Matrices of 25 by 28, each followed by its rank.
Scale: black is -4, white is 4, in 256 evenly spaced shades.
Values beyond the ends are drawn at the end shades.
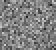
full rank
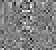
five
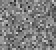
full rank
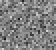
full rank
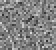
full rank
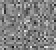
five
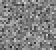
full rank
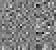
five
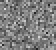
full rank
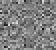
five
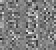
five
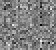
five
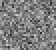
full rank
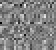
five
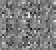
five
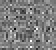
five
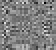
five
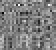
five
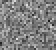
full rank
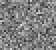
full rank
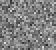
full rank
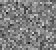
full rank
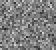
full rank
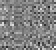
five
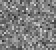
full rank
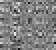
five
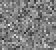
full rank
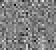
five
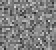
full rank
